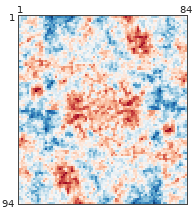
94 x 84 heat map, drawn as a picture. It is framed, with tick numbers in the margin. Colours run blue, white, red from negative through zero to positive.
Symmetry: a half turn. Average level on the scale: 50%. Odd rows or columns: none. Grain: blotchy. Slope: none.
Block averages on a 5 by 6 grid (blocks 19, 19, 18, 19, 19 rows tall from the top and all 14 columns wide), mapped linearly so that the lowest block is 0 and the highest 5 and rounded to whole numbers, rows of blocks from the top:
202241 | 333322 | 135531 | 223333 | 142202
